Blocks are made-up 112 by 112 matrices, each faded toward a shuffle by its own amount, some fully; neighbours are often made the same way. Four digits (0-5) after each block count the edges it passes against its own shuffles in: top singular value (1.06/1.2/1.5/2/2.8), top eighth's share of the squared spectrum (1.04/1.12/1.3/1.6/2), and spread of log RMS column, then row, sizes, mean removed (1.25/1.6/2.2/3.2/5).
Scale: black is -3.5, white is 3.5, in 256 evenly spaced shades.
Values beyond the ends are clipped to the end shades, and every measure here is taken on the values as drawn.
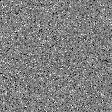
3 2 0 0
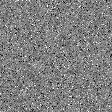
0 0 0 0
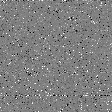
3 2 0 1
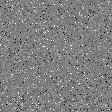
2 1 0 0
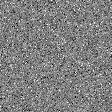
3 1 0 0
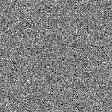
4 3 1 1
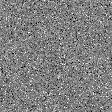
1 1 0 0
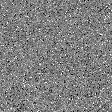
1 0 0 0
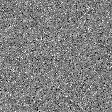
2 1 0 0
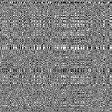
5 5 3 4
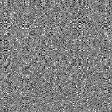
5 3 2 2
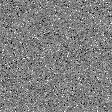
1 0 0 0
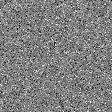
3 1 0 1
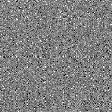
4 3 2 2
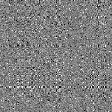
5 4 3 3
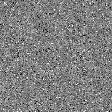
3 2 1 1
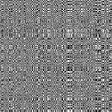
5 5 4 4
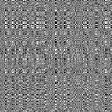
5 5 4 4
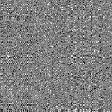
5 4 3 3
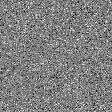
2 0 0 0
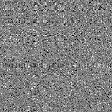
4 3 2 2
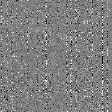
3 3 4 2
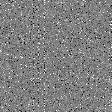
2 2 2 0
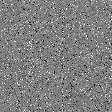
1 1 1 0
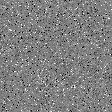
0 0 0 0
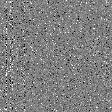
2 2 2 1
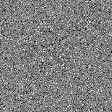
3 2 0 1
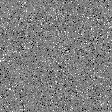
3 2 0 0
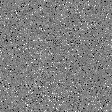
3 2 0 1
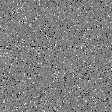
2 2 0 1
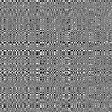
5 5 4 4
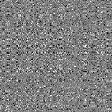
5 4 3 3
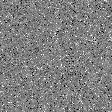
1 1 0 0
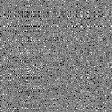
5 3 2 2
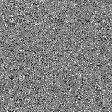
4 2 1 1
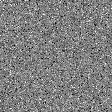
0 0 0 0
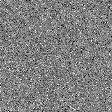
0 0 0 0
